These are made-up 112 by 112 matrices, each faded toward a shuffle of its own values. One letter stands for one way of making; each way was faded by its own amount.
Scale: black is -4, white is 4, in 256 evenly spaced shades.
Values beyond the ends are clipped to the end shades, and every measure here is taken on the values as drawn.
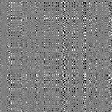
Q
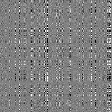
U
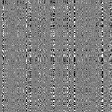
U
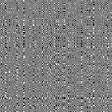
Q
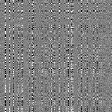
U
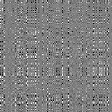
Q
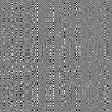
Q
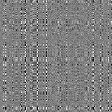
U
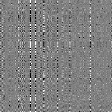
U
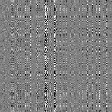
U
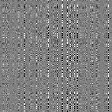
U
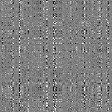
Q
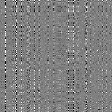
U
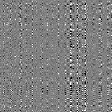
Q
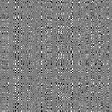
Q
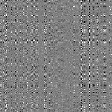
Q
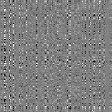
Q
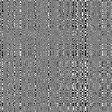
U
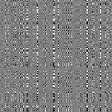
U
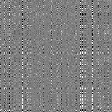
U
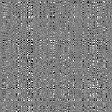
Q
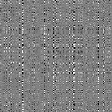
Q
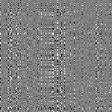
Q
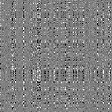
Q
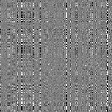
U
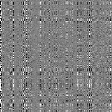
U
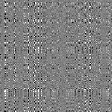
Q
